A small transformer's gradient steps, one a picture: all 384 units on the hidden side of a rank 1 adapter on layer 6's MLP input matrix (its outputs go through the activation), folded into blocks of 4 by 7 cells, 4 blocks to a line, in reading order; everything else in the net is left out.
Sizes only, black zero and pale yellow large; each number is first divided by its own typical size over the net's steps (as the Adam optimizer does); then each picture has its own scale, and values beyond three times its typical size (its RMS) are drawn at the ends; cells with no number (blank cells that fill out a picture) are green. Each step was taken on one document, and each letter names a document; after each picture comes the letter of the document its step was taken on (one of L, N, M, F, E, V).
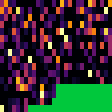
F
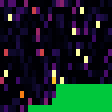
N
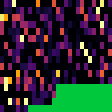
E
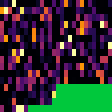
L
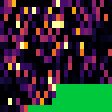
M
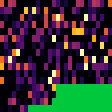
M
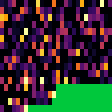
E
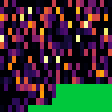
F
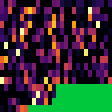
M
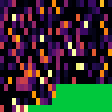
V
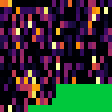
F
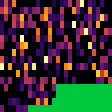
M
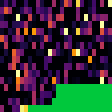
E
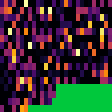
L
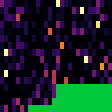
N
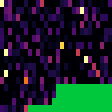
N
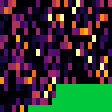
M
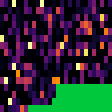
L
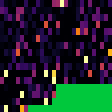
N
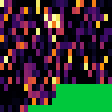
M
